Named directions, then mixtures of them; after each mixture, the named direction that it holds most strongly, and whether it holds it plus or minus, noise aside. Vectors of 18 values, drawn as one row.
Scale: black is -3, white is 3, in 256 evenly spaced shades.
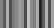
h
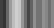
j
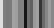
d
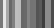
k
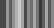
h, plus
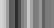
j, minus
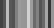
h, plus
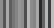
h, plus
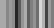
h, minus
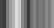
j, plus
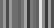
h, minus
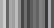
h, minus
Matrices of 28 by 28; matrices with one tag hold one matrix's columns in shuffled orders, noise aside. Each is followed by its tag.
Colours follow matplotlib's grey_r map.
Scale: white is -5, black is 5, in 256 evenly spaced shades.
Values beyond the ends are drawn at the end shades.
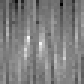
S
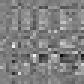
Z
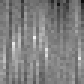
S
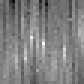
S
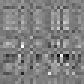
Z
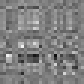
Z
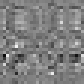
Z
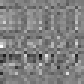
Z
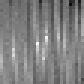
S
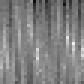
S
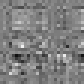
Z
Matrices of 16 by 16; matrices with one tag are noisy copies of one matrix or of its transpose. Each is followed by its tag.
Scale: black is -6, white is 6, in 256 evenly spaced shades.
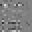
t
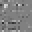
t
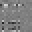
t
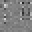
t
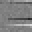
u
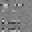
t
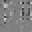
t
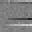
u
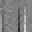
u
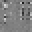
t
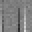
u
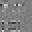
t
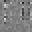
t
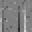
u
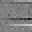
u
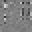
t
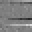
u
